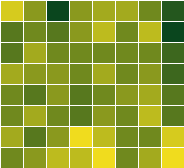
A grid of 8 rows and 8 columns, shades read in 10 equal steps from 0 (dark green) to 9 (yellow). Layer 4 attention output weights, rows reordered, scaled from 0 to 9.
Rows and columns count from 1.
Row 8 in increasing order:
4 4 5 6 7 7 9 9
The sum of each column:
38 37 33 40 48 35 43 28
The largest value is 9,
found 3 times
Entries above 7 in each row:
1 0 0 0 0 0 2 2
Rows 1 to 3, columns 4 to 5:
5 6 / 5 7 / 4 4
